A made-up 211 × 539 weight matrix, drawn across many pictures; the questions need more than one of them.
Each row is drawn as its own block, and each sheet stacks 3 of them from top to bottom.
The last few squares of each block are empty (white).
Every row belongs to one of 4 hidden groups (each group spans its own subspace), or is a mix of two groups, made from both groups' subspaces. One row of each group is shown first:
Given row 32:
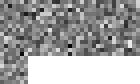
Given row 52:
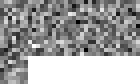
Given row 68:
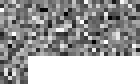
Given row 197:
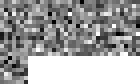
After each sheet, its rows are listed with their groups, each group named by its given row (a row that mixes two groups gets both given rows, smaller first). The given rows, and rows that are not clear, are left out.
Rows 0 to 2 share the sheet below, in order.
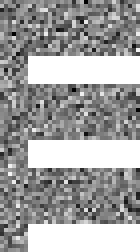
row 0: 68
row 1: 52
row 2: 32
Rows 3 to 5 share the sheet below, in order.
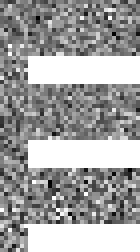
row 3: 68
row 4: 197
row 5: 52 and 197
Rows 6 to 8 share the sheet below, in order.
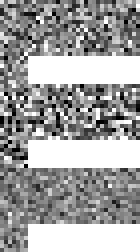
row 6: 32 and 52
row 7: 197
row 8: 68
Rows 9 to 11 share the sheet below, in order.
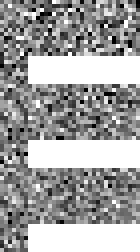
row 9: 32
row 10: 68
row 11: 68
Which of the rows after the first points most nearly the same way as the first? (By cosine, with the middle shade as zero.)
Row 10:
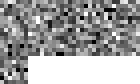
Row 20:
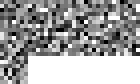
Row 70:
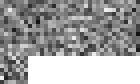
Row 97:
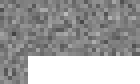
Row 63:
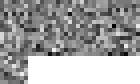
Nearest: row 63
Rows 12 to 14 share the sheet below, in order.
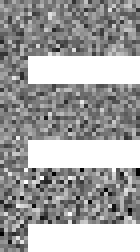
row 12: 197
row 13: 32 and 68
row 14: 32
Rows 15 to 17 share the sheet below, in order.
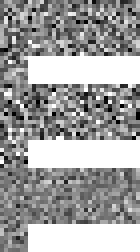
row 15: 52
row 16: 68 and 197
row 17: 32
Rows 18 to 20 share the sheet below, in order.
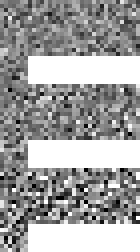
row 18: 52 and 197
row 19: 32
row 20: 68
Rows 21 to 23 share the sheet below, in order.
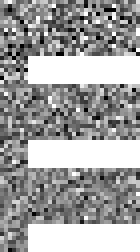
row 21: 68
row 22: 197
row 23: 52
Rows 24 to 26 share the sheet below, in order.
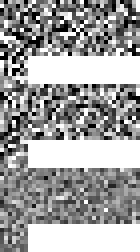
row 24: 32 and 68
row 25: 52
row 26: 32 and 68
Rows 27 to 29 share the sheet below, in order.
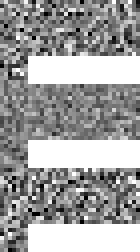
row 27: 32
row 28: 197
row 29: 52
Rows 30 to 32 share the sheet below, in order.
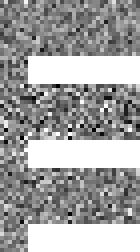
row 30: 32
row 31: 32
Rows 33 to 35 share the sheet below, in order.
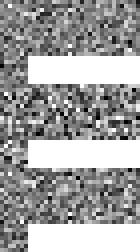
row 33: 32
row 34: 197
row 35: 32
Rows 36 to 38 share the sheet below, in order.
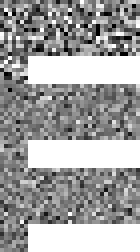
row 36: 197
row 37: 32
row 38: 32
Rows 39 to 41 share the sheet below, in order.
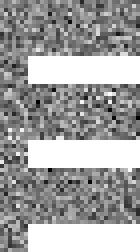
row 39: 197
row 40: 68
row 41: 32 and 52
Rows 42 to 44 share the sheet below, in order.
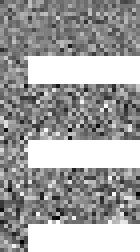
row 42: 52
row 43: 32
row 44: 197
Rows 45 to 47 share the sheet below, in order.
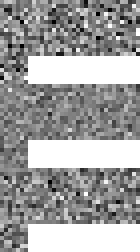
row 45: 68 and 197
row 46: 32
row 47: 197
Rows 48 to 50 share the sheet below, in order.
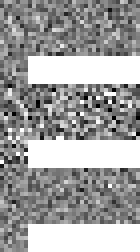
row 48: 68 and 197
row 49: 68
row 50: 52 and 68
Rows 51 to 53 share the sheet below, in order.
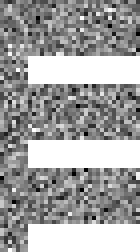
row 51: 68
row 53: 52 and 68
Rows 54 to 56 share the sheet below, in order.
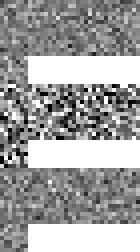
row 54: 52
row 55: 68
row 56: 197
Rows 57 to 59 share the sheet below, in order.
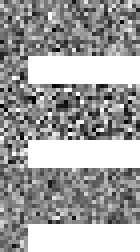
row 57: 197
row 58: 32
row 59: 197
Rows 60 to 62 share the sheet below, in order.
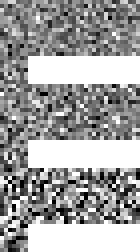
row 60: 68
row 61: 68
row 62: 52
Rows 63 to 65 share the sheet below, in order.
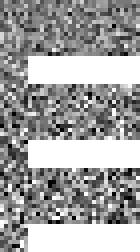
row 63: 197
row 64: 52 and 197
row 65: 197
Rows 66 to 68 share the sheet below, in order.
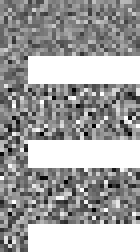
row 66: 52
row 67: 32 and 52
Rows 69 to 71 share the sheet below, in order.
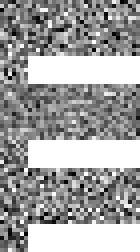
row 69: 68
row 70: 52 and 68
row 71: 32 and 52
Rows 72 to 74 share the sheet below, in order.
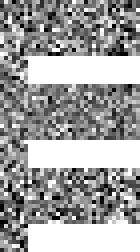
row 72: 197
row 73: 52 and 197
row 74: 197
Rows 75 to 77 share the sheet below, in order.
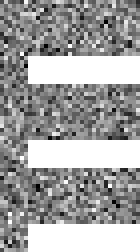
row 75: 32
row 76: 197
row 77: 68
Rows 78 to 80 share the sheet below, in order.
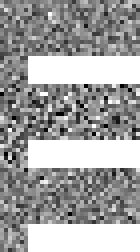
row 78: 197
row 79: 68
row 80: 32 and 52
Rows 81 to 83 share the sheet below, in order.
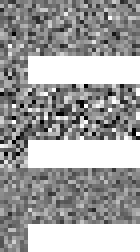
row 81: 68
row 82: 68
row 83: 52 and 68
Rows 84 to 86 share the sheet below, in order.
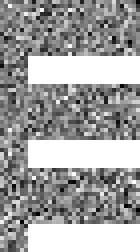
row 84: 32
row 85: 52 and 68
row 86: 32 and 52
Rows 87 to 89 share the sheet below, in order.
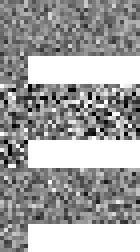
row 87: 32 and 197
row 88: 52
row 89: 197
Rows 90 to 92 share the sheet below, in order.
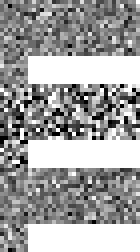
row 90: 32
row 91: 197
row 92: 52
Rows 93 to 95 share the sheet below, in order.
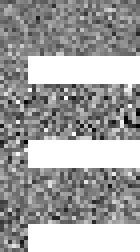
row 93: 68
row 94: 32 and 197
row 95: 68 and 197
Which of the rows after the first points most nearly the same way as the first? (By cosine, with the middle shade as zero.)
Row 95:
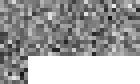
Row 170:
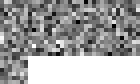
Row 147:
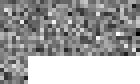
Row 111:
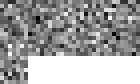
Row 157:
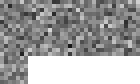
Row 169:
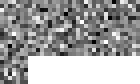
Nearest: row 169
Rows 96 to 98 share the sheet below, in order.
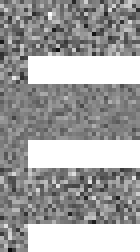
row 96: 197
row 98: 52
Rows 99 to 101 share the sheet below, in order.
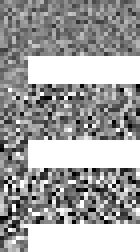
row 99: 52
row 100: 32
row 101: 52
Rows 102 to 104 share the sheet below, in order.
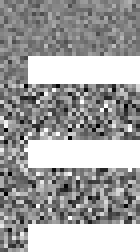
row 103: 32
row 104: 32
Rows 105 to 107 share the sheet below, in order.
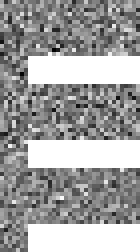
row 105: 197
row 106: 52
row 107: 68 and 197
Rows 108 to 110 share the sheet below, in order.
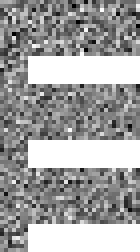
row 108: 52
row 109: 32
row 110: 32
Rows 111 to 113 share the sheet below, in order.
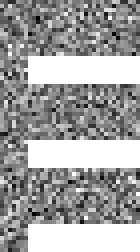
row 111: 68
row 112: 52
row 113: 52
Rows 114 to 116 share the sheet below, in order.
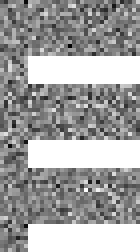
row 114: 32 and 52
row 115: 52
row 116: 52 and 68
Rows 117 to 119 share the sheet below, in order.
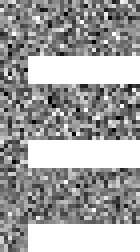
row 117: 68
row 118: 197
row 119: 52 and 68
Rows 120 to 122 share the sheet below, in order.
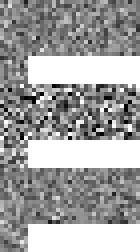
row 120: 32
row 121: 32
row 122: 197
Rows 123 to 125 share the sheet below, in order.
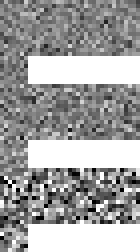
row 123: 32
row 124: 32
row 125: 52 and 197
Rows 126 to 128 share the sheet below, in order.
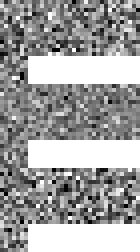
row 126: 197
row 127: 68
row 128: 32
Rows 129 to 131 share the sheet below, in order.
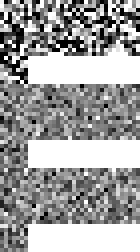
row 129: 197
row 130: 32 and 197
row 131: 32
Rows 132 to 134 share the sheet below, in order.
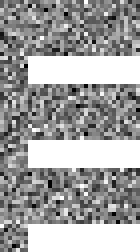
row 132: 32 and 68
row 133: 52
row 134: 68 and 197
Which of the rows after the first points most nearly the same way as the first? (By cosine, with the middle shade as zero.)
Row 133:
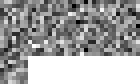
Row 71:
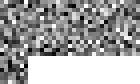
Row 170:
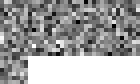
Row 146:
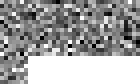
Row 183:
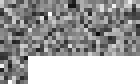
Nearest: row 170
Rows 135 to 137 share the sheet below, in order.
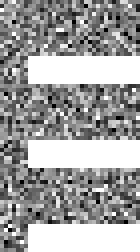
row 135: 32 and 68
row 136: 197
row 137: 52 and 197
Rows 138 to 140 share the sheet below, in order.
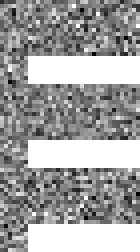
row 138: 52 and 197
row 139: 197
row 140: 32 and 52
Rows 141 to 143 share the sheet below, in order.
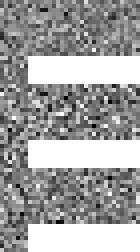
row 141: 32 and 68
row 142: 68
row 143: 68 and 197
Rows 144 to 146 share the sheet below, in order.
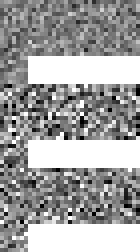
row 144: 52
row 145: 52 and 68
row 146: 32
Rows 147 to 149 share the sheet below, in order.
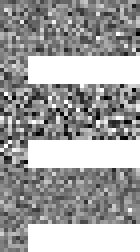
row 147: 68 and 197
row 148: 197
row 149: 32
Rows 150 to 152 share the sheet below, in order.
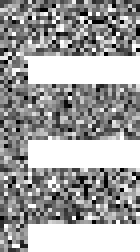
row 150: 52 and 68
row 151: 32 and 197
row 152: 52 and 197
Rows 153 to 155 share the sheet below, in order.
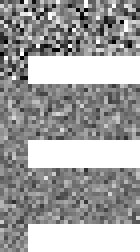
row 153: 32 and 197
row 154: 68 and 197
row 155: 32 and 68
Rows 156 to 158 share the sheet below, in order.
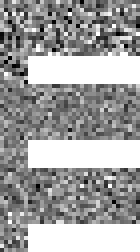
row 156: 197
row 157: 32
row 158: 68
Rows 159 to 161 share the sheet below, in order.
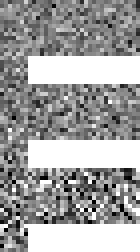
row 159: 32 and 68
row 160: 68
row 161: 32 and 52
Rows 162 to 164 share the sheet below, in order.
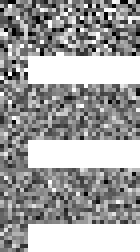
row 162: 68
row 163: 52 and 68
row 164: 197
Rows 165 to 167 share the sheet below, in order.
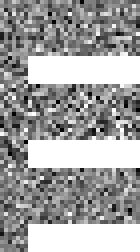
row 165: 197
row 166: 52 and 197
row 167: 32
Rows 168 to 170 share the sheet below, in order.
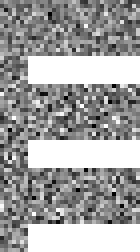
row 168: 197
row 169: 68
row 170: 52 and 197
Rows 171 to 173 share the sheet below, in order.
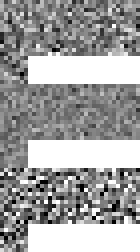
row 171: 197
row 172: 52
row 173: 32 and 68
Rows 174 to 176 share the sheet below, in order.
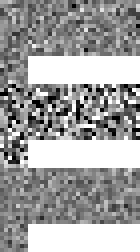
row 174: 52
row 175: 68 and 197
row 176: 32 and 197
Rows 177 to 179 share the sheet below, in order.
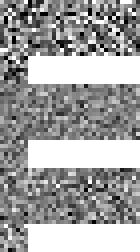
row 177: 52
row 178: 68
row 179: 52
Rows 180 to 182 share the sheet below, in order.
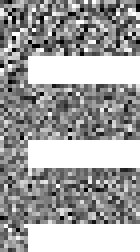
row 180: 52
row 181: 32
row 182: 52
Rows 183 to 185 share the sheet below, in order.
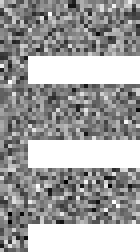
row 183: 52 and 197
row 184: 52 and 197
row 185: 68
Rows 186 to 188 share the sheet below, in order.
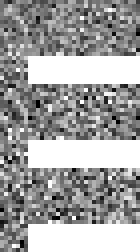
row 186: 68
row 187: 68
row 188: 197
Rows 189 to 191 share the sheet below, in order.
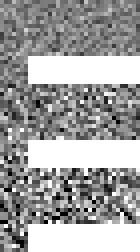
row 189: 68 and 197
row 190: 68
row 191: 32 and 197
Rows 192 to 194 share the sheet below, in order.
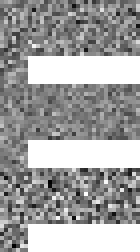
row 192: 52
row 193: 197
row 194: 197
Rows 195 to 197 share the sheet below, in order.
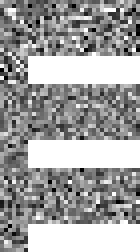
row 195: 52 and 68
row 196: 52
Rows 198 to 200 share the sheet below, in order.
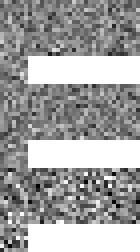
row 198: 197
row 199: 52
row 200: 68
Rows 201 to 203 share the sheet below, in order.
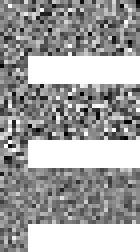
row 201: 32
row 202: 52 and 197
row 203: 32 and 68
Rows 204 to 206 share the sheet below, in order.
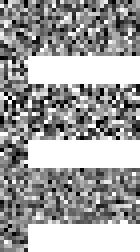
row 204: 32
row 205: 52 and 197
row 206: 197
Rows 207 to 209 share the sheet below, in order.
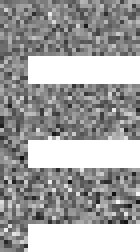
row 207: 197
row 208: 197
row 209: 197
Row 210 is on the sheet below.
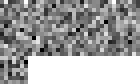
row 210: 32
